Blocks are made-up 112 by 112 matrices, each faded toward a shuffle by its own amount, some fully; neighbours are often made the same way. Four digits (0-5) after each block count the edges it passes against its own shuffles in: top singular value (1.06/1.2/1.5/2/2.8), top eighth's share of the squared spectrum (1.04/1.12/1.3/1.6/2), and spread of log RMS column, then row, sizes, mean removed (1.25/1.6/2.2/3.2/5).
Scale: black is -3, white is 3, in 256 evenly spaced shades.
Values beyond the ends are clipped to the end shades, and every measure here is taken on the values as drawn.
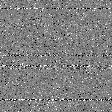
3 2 0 3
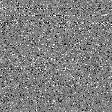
1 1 0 2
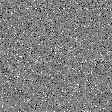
1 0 0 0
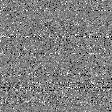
2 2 0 3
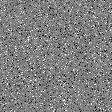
0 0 0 0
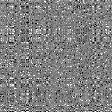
5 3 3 3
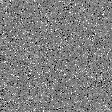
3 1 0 0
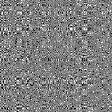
5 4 3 3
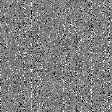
2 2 3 0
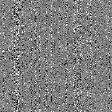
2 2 4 0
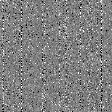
2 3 3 0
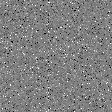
1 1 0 0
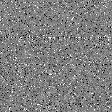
3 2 0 1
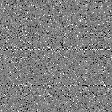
4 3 1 2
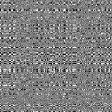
5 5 3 4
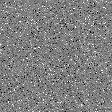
2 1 0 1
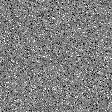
1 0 0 0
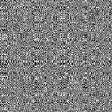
5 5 3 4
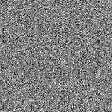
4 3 1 1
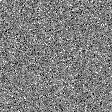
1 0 0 0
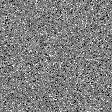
2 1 0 0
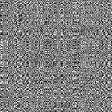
5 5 4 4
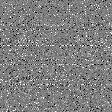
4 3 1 2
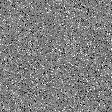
2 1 0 0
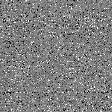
3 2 0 1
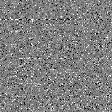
4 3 1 2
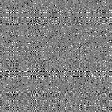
5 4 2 4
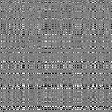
5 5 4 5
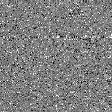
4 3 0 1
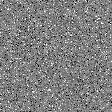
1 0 0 0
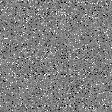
3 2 0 1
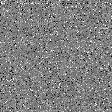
3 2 0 1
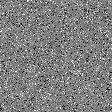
0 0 0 0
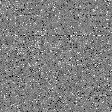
3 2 0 1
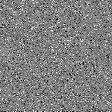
3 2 1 1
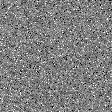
0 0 0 0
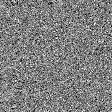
2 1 0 0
